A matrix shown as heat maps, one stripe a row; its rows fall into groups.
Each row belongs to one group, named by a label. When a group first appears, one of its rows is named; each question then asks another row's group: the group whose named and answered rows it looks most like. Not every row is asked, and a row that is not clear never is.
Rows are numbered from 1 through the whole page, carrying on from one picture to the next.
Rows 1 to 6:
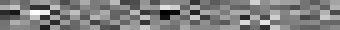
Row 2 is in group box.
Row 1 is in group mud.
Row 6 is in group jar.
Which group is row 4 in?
jar
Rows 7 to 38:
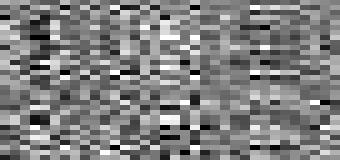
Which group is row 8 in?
mud
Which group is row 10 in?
jar
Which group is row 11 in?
box
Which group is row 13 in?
box
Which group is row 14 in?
box
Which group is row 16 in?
jar
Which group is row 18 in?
box
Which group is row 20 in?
box
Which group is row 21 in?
mud
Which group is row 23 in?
box
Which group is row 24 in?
jar
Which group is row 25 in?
mud
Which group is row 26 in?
mud
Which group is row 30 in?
box
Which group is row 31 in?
box
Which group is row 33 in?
mud
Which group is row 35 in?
mud
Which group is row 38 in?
jar
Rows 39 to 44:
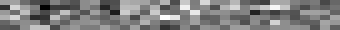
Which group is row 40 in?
jar
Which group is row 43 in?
jar
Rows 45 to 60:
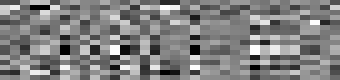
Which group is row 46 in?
box
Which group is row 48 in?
mud
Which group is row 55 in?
mud
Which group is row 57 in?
jar
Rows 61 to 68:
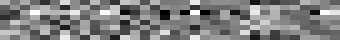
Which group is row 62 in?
mud
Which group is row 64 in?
jar
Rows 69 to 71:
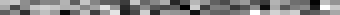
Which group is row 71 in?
mud
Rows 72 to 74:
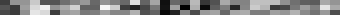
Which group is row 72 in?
jar
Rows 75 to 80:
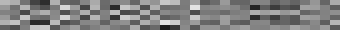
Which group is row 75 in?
box
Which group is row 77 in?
mud
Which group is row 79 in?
box
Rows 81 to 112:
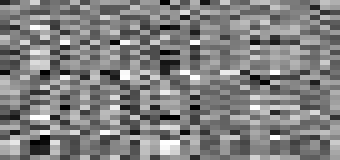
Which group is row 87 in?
mud
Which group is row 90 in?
mud
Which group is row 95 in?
jar
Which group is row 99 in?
box
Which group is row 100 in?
mud
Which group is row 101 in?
box
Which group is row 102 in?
mud
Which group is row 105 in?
mud
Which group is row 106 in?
box
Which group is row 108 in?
jar
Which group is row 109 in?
box
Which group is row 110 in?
box
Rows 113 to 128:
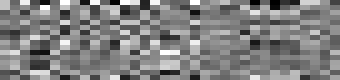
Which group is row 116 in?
mud
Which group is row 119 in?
jar
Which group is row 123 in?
box
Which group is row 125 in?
box
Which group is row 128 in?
mud
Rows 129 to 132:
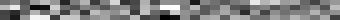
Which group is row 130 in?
box
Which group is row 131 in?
jar
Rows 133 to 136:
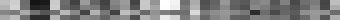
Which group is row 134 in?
box
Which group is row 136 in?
box
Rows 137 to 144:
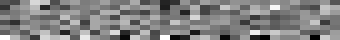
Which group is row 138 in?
jar
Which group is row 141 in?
jar
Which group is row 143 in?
mud
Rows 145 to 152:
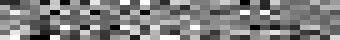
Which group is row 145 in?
jar
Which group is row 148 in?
jar
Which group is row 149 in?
box
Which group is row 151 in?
jar
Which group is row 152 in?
box
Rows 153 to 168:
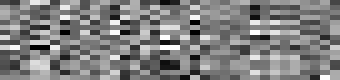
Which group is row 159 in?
mud
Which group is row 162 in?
box
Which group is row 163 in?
jar
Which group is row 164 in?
mud
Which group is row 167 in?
mud
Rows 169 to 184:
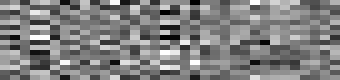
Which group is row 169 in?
mud
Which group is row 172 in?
mud
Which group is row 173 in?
box
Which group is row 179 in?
box
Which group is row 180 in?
box
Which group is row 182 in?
box
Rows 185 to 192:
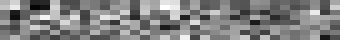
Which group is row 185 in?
box
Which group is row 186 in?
box
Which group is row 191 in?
jar
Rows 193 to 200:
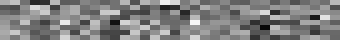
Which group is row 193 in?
box
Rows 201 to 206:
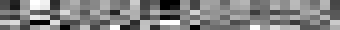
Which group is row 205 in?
box
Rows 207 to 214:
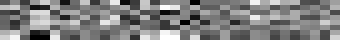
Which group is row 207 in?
mud
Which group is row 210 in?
mud
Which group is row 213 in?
box
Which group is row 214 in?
box
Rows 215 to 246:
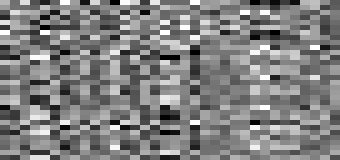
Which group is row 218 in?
jar
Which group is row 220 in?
jar
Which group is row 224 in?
jar
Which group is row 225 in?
mud
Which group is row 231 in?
box
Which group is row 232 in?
mud
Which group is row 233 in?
mud
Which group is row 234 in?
box
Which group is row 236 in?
jar
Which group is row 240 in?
mud
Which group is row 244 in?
mud
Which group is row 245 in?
box
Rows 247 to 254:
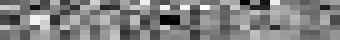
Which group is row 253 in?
mud
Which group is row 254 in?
mud
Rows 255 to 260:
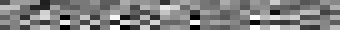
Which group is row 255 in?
jar
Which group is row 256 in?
box
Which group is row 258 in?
mud
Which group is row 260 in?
mud
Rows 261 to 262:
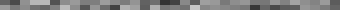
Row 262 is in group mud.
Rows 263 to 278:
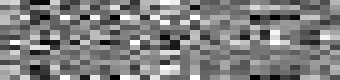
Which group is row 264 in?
mud
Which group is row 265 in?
box
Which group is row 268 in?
mud
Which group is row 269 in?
jar
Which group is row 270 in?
jar
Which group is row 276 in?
box
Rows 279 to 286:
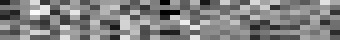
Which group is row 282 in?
jar
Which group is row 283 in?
jar
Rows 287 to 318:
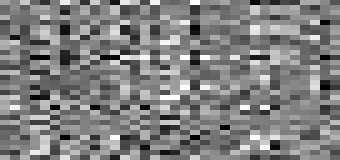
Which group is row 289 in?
mud
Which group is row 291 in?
jar
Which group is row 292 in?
mud
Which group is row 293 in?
mud
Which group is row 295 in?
box
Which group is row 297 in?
mud
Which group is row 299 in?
mud
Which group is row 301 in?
box
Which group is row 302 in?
jar
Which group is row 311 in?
box
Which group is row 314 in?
mud
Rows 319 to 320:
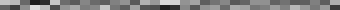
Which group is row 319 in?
box
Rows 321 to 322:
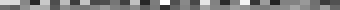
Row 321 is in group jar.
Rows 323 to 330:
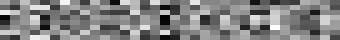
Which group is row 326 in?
jar
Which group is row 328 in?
jar
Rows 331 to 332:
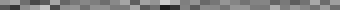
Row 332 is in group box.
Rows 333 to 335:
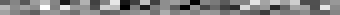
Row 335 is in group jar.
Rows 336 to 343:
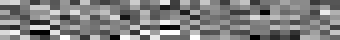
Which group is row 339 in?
mud
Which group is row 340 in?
box
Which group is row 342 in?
box
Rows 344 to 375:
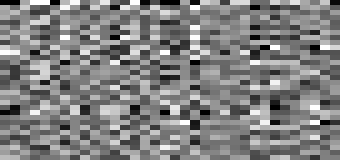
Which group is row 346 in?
box
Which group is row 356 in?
mud
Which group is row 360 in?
jar
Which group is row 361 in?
mud
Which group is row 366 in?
jar
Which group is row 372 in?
mud
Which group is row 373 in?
box
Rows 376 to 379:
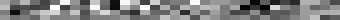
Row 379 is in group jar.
